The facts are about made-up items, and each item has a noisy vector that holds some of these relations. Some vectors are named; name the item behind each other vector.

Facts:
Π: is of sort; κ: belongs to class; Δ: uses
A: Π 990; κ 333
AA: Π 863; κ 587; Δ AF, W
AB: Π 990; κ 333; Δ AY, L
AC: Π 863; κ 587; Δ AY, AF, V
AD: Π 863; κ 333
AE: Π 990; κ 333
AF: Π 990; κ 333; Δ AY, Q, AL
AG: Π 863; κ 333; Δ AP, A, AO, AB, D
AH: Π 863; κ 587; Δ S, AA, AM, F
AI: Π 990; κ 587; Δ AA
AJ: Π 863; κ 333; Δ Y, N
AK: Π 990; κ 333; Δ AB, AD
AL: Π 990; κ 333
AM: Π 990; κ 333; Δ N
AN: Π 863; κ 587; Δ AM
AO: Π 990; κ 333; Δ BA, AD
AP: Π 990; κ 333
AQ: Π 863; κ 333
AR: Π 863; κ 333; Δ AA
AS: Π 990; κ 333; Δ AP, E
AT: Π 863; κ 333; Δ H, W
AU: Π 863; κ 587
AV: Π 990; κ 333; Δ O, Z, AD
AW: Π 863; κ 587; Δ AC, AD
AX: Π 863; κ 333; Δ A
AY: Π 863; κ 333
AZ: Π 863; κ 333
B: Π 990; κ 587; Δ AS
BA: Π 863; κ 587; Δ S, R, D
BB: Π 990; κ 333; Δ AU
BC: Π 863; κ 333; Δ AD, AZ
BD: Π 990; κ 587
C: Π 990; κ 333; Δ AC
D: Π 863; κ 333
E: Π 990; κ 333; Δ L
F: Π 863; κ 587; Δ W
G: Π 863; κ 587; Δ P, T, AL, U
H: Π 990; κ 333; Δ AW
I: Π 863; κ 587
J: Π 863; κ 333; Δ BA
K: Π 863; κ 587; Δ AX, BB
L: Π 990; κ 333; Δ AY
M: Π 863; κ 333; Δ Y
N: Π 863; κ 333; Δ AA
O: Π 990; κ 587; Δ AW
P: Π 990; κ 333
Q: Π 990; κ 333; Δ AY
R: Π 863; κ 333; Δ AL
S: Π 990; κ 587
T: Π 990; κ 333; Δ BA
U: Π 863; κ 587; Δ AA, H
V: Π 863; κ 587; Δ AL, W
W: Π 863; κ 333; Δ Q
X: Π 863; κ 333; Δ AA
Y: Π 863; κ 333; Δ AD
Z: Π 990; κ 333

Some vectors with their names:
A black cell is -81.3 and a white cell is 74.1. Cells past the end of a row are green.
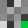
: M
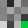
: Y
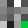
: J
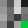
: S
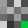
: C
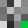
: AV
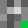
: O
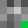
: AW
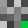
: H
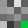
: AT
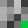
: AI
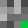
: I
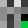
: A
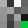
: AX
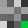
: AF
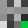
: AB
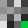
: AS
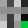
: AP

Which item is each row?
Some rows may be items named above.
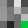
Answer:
G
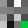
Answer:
AG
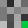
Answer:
AZ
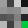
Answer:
AL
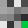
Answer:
AM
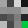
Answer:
AL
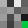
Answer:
AX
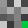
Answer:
H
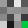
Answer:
AO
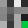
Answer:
D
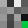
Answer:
AX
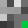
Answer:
K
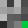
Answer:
AU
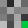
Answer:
AZ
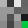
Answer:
AX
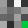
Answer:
R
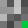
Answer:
BD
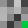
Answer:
AI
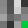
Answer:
BA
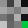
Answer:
AY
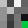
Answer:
BB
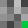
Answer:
U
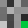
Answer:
Z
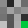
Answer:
AZ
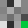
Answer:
M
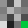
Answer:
AK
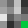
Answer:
B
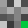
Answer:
H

